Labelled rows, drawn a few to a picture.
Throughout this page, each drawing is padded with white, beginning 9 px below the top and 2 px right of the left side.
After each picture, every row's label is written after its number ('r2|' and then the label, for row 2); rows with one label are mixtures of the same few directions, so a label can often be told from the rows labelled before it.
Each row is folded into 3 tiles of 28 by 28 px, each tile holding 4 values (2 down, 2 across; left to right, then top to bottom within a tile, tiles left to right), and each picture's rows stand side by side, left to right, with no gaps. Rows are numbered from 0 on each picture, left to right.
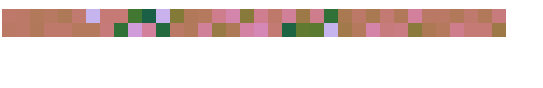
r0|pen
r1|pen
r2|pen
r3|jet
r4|jet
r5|jet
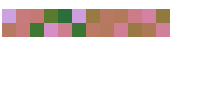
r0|pen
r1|pen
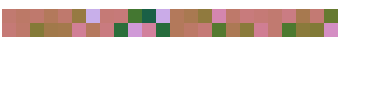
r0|jet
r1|pen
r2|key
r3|jet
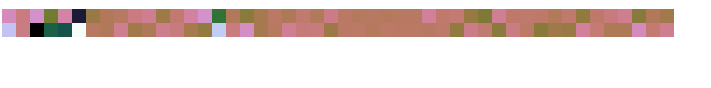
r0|jet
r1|pen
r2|key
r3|jet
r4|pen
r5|pen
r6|jet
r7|key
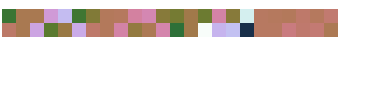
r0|pen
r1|pen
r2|jet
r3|jet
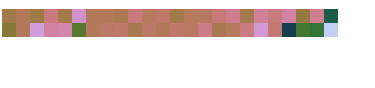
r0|jet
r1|key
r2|pen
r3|jet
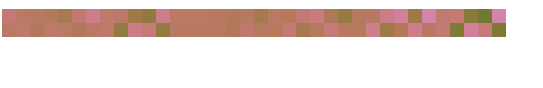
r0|pen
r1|pen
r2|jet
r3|pen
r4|pen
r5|pen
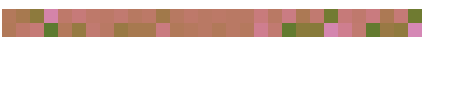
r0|key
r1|jet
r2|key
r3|jet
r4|jet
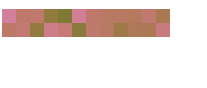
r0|pen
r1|jet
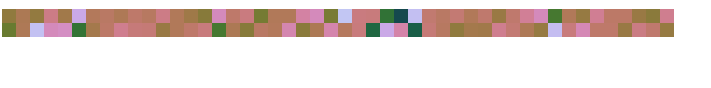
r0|jet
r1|jet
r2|key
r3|pen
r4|pen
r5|jet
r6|key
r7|pen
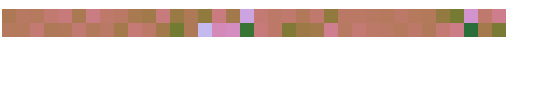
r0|pen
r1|pen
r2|jet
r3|jet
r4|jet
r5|key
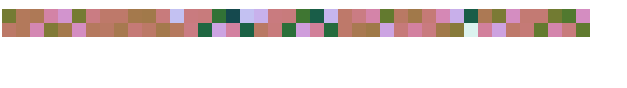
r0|pen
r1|pen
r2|pen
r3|pen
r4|key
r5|key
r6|pen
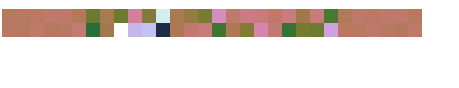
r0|pen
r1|jet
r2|key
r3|jet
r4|pen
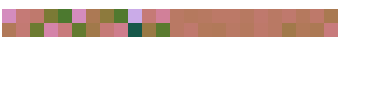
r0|pen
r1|key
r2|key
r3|jet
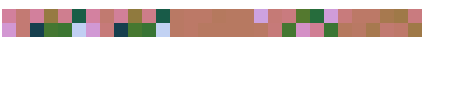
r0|jet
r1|jet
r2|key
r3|pen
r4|pen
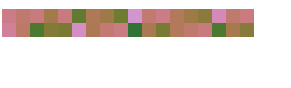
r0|jet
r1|key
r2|key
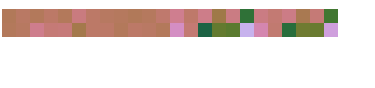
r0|jet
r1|pen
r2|jet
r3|jet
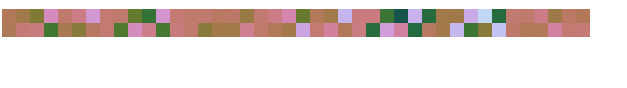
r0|key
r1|pen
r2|jet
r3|key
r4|pen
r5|pen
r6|key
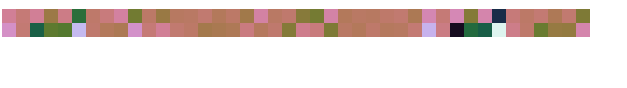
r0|jet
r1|key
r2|jet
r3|pen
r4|pen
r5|jet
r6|jet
